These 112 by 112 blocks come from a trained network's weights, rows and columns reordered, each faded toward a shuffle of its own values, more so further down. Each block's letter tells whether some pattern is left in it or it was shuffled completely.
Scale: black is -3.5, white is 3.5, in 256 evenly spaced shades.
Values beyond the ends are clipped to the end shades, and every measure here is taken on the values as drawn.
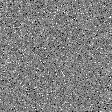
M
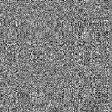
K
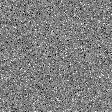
M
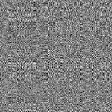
K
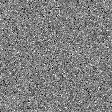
M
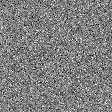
M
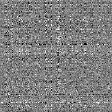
K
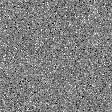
M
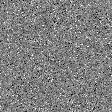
M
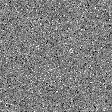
M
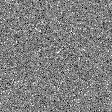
M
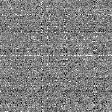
K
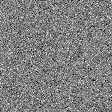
M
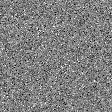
M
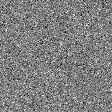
M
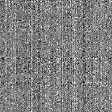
K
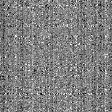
K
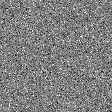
M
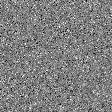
M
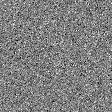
M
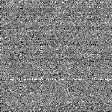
K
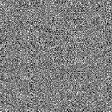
K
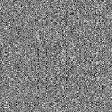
K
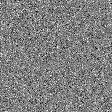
M
